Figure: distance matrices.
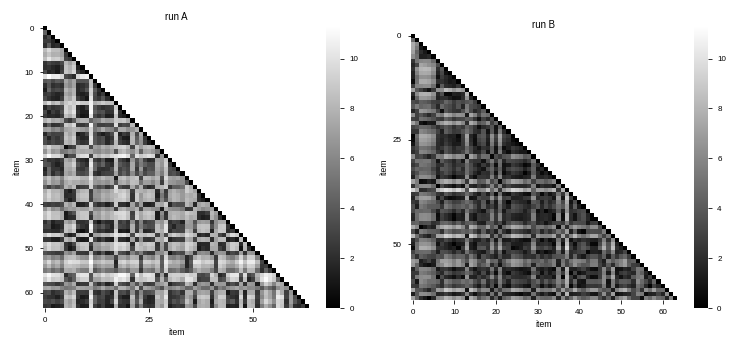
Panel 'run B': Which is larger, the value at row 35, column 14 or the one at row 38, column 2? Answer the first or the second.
the first
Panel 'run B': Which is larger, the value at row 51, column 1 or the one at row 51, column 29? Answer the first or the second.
the second
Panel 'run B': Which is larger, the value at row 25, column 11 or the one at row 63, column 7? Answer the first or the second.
the second
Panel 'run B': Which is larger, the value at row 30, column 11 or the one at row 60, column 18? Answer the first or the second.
the first
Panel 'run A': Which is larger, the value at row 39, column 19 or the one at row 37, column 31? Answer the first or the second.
the first
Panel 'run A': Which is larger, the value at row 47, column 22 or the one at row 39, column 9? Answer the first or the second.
the first
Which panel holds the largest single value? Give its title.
run A
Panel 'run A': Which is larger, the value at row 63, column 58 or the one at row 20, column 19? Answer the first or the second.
the first
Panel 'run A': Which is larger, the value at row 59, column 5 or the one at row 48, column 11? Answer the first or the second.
the second
